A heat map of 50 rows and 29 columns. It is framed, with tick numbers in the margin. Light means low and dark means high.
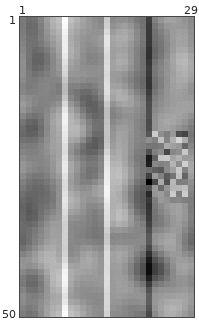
Odd patch: rougher, in the middle right. Stripes: upright, repeating 3 times. Odd lines: columns 8, 15 and 22. Roughest part: middle right. Slope: none.
